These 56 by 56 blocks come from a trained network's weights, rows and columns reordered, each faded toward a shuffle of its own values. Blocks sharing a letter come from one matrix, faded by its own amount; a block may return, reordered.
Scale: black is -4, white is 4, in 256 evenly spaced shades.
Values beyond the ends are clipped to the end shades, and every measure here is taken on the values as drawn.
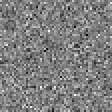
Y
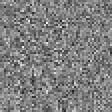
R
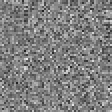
R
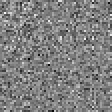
Y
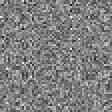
R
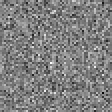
R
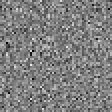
R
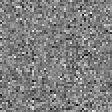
Y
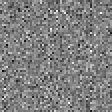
Y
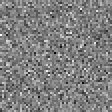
Y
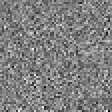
R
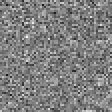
R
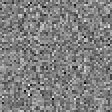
R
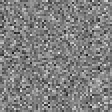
R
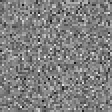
Y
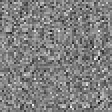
R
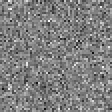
Y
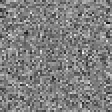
R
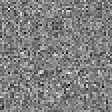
R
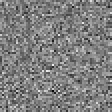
R
